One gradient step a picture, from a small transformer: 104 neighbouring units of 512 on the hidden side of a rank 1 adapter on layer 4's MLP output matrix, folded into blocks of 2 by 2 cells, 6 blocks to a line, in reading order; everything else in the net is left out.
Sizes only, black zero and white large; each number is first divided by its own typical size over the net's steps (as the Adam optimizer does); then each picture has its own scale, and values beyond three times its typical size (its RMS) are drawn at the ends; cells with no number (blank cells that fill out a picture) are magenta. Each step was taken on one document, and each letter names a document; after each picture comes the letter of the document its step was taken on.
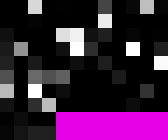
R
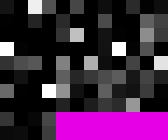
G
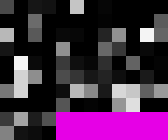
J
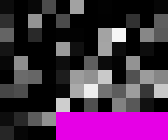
J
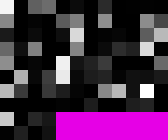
G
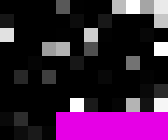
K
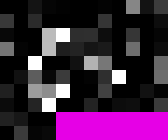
R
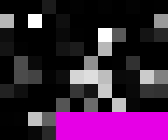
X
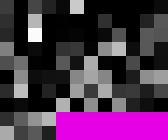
G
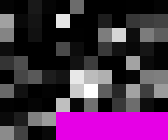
J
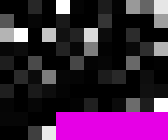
K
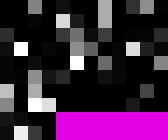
R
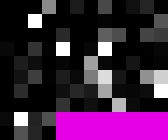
J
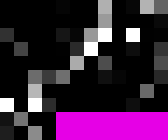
R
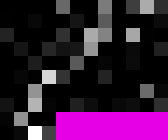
K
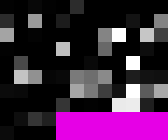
J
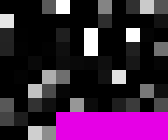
K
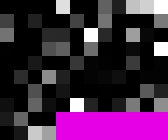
K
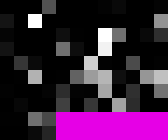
X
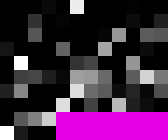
J
